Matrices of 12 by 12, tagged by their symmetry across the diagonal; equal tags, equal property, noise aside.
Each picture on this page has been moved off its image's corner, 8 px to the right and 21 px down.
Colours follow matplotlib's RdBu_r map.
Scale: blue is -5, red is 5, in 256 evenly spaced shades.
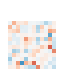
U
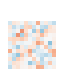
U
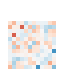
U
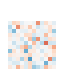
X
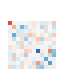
U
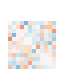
X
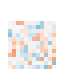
X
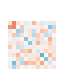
U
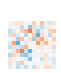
X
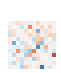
X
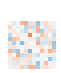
X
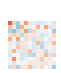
U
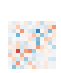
X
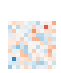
X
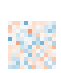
U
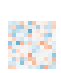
U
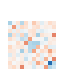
U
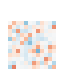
U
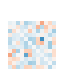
U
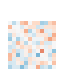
X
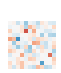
X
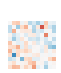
X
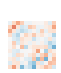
U
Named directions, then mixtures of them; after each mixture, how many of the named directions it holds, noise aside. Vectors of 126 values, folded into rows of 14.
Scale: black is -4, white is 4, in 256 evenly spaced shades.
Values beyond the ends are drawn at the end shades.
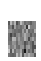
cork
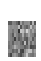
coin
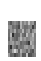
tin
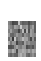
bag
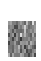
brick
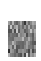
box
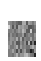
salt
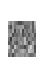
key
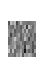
one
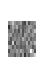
three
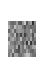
two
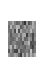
three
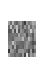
one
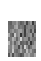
one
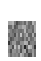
two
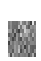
two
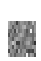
three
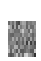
three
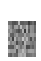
one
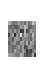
two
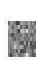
three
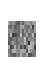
three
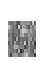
three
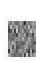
one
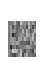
two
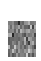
three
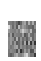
two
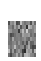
two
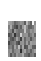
one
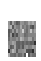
three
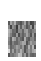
three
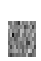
three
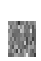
three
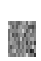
two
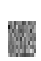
one
